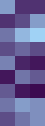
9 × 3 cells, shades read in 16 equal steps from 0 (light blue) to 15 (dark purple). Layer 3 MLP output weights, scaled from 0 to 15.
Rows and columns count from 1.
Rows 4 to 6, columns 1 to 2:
10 8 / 6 13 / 14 7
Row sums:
28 26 9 28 33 30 38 16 22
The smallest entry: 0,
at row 3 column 3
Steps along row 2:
down down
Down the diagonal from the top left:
4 10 0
